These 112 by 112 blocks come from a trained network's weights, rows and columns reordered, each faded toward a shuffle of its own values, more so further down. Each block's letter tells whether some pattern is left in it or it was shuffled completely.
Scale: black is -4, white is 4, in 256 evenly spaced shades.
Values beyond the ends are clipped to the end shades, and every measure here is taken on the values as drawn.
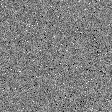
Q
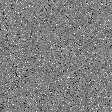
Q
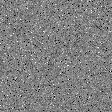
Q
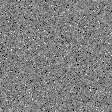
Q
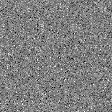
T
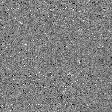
T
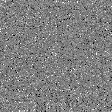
T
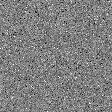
Q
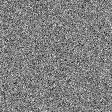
Q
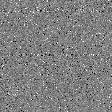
T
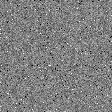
T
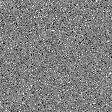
Q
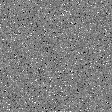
Q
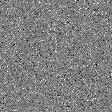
Q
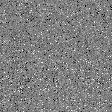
T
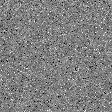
Q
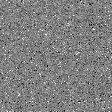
T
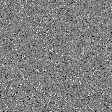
Q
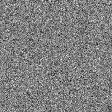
T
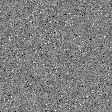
Q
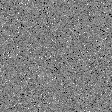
Q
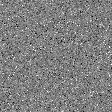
Q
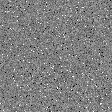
Q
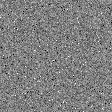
Q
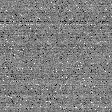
T
